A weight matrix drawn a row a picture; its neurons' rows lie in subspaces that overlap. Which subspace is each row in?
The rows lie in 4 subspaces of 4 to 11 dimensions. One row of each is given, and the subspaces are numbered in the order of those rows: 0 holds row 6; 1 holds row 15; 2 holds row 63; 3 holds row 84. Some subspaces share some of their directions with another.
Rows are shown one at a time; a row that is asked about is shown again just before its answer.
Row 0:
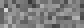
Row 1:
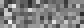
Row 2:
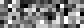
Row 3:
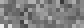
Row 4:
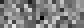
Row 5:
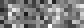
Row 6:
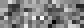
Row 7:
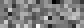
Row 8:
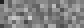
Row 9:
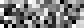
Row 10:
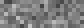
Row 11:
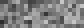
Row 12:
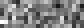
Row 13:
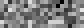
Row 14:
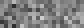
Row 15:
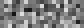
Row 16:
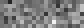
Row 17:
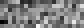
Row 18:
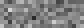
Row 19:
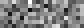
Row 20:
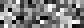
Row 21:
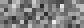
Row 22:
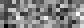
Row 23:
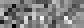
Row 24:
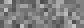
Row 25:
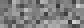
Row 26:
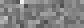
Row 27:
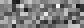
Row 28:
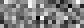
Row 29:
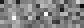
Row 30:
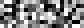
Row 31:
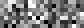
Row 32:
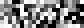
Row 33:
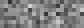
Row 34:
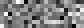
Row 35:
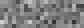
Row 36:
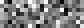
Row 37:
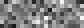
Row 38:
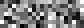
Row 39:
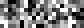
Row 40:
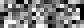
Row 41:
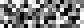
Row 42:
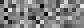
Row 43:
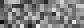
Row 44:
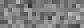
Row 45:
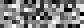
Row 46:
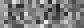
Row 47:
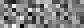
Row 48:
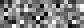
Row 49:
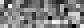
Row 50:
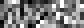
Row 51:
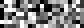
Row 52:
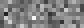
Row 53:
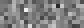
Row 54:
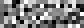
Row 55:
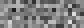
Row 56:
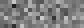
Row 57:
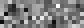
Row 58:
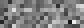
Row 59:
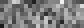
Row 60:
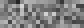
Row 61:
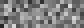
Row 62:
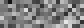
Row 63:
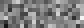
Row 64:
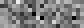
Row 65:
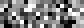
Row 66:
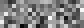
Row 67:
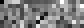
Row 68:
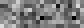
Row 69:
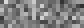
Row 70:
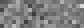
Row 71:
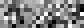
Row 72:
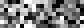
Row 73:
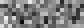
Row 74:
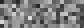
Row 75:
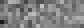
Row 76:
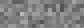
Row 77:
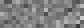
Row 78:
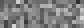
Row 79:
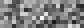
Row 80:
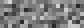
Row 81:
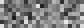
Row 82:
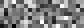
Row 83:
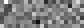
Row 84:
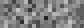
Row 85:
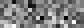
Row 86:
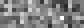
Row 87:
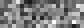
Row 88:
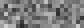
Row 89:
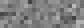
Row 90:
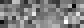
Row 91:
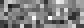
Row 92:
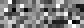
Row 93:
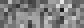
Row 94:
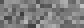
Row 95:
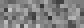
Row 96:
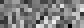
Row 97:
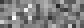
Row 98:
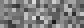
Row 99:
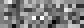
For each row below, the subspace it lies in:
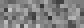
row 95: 2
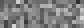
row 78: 2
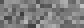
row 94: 2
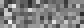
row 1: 2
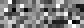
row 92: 0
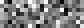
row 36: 1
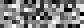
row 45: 0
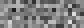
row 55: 0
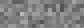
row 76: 3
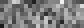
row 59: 3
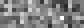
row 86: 3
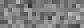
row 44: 2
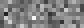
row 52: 2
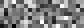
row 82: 2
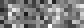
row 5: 0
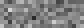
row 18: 2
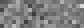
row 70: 3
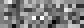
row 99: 0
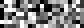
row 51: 1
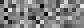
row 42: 2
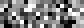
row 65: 1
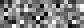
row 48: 2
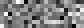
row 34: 2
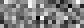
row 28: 3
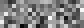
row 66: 2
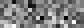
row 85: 1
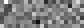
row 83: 3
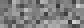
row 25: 0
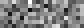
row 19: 2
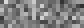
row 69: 3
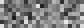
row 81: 3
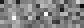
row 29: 3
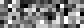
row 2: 2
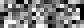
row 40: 2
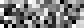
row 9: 1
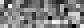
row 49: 2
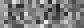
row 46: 0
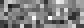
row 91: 2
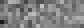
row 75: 3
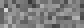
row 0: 2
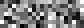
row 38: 2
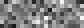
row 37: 3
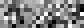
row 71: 1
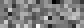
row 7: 2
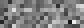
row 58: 0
